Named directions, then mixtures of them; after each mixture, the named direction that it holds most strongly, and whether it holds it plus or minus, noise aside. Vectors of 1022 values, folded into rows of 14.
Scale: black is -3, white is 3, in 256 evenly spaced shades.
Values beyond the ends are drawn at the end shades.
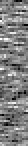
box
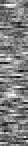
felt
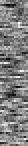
felt, minus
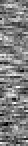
felt, plus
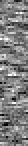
box, plus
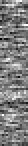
box, minus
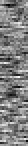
felt, minus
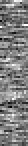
box, minus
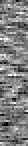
box, plus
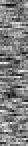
felt, minus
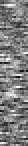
felt, plus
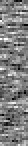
box, plus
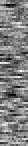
felt, minus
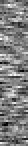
felt, plus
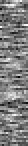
felt, plus
